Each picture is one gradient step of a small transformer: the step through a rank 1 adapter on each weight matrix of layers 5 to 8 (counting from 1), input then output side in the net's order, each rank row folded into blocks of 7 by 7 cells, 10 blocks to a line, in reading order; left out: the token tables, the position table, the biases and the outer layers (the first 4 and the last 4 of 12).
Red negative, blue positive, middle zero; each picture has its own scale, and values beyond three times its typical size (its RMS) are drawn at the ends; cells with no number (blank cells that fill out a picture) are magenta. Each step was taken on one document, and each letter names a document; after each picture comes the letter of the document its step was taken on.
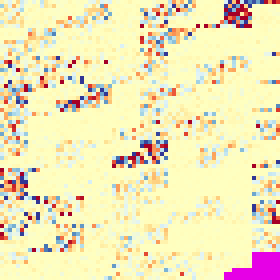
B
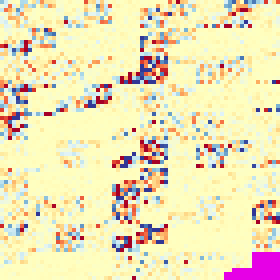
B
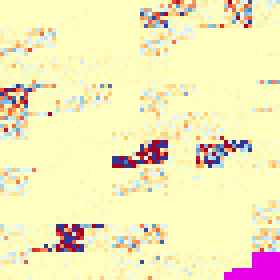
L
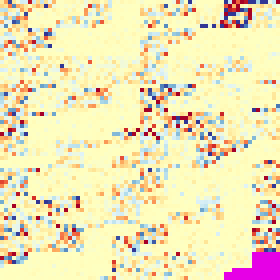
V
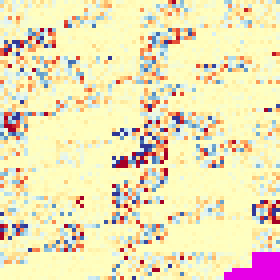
B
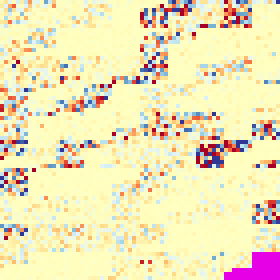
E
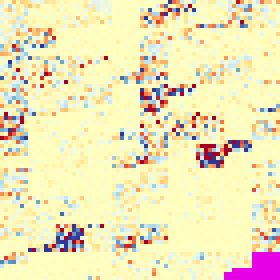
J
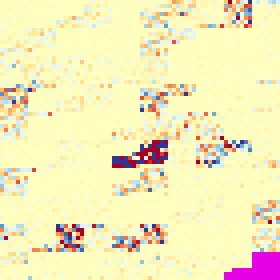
L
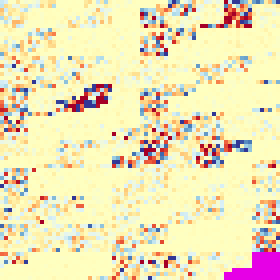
E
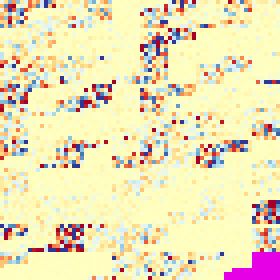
E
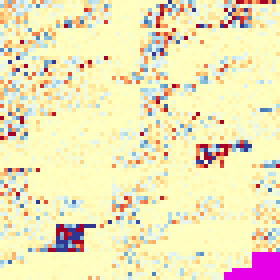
J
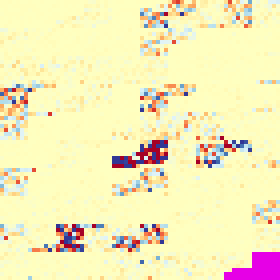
L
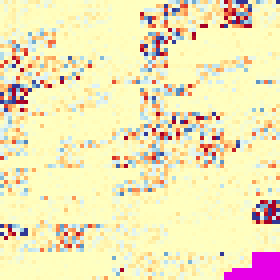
E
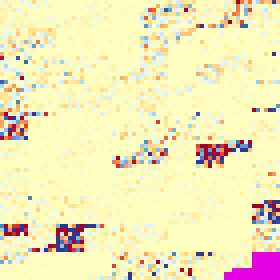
J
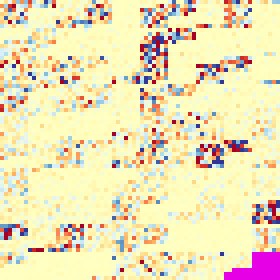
E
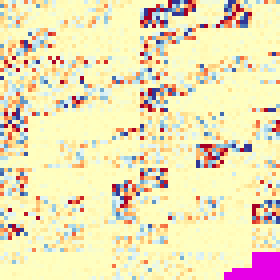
B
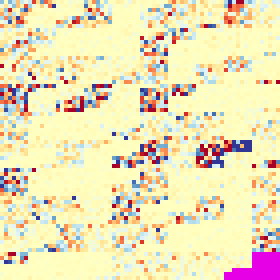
E
